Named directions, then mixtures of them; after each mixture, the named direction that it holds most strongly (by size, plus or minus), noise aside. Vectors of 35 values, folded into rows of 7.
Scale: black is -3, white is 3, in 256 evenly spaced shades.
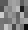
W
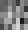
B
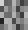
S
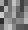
S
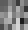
B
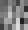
B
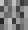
S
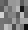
W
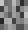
S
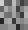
S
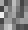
S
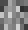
W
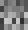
B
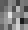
B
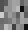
W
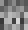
B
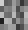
S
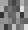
W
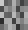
S
